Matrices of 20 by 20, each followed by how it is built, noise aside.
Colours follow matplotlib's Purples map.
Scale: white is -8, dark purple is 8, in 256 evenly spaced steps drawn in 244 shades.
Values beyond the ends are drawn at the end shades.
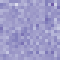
low rank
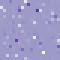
sparse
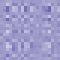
low rank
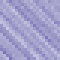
Toeplitz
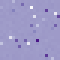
sparse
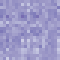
low rank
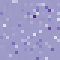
sparse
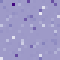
sparse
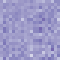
low rank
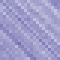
Toeplitz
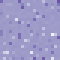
sparse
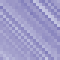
Toeplitz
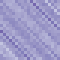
Toeplitz
